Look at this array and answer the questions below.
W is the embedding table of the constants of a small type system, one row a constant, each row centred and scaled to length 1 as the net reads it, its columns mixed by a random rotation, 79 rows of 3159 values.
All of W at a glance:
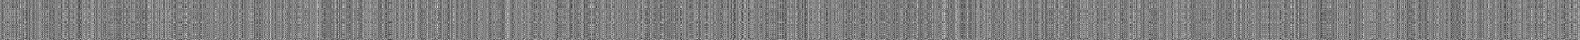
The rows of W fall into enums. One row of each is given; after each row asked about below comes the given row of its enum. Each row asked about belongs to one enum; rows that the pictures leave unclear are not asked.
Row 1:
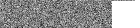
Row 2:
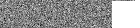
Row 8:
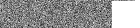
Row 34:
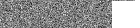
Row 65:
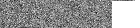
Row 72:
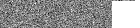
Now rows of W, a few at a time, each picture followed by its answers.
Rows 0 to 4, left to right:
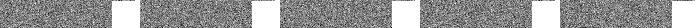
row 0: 72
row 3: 72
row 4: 65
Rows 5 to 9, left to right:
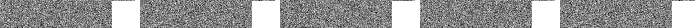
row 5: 1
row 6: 72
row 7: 65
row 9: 72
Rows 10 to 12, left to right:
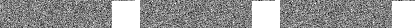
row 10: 8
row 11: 72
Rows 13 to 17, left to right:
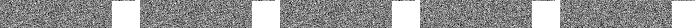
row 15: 72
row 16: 2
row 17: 1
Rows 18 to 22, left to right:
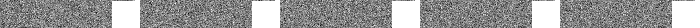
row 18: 65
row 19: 72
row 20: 2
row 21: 34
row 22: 34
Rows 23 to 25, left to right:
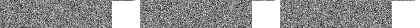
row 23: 65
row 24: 34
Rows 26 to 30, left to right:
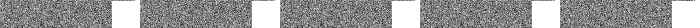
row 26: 1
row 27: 8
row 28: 1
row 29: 1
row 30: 2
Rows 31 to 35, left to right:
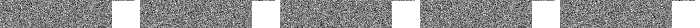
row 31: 34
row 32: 72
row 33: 1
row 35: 72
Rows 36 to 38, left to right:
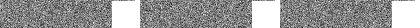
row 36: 8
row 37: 34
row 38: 8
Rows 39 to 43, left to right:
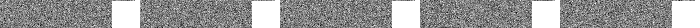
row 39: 2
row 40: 1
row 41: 2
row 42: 65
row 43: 72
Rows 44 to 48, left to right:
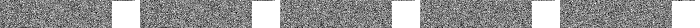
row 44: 65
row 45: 65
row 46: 1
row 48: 72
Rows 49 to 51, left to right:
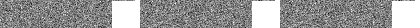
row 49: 34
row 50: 72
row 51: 72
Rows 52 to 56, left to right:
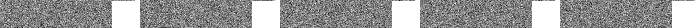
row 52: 1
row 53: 65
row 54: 72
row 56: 34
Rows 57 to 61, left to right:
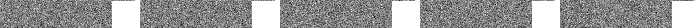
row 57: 1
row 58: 1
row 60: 34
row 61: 65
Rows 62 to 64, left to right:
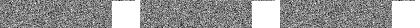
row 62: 72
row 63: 1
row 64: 72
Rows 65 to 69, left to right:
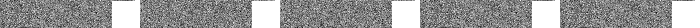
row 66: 8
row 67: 1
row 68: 65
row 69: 65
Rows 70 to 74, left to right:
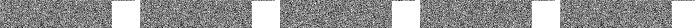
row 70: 1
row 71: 1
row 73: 8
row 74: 1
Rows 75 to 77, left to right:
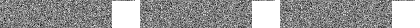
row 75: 2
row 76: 34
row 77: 34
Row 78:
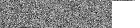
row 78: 65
